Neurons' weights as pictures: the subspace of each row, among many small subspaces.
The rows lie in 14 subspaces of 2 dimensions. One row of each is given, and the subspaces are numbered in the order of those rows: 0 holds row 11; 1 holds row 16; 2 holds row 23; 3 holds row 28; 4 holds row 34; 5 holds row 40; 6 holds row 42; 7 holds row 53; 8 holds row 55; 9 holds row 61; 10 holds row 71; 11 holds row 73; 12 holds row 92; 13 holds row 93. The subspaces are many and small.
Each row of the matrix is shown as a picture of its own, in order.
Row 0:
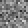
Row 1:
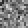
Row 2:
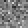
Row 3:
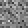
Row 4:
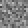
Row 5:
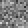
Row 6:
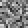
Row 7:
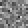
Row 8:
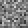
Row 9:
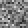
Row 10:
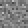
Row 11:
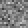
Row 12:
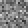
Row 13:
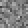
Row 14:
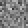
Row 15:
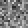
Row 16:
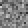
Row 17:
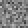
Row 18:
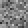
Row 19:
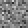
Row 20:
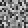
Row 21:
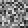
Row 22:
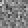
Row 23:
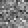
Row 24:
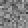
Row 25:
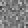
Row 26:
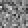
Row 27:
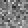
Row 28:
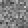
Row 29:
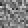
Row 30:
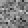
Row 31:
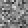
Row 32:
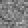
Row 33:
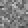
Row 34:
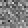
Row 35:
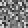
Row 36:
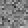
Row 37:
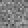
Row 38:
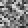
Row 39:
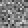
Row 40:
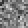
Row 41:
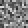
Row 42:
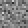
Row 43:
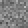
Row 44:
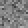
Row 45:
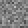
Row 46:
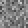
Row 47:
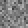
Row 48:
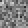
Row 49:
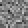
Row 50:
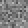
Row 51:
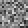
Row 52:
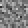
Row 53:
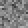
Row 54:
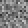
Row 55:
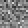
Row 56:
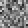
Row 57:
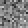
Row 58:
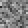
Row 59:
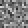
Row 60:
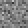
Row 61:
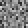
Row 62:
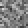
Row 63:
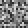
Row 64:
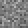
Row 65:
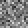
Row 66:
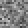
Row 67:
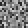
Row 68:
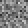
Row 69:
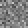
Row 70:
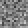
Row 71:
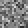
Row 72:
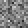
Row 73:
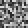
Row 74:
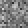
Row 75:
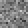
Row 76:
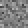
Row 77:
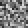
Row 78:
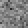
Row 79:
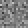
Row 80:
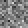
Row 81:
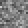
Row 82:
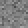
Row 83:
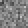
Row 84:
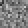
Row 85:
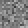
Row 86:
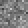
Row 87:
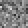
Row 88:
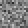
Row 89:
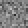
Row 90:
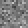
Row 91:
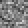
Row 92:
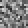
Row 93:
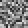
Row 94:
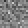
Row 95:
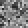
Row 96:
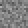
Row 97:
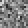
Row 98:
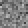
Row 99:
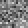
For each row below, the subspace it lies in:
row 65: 9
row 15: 8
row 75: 2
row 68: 2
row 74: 11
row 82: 7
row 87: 10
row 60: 6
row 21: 10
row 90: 6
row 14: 4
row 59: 11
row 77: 8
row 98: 1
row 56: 4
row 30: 2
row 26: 10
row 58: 13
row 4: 12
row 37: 0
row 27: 8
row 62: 12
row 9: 0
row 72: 4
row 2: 8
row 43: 3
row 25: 9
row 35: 9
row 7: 0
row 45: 7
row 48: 3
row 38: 12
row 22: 5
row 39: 0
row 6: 13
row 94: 8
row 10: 6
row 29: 8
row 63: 11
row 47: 4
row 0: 2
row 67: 9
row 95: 11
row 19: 6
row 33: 7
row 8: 1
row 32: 13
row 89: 10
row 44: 7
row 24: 1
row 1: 5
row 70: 1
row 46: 9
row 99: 5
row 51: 10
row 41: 11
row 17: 7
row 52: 12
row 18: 3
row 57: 1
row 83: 3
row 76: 6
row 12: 2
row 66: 0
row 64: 1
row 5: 3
